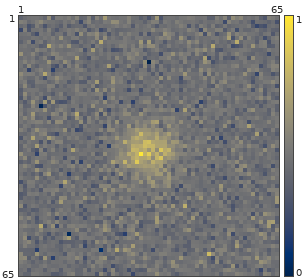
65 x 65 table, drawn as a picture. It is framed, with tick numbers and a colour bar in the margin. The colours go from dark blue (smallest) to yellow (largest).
Odd rows or columns: none. Mirror symmetry: none. Seam: none. Stripes: none. Slope: none. Bumps: one, in the centre. Histogram: heavy tails on both sides. Ninth with the highest average: centre.
